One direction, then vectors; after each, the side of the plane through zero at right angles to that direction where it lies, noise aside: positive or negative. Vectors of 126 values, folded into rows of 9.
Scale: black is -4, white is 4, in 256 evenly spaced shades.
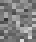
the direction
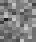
positive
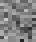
negative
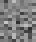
negative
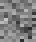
negative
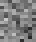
negative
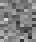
negative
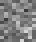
positive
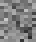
negative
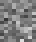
positive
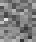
negative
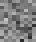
negative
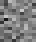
positive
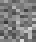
positive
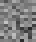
negative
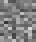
positive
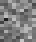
positive
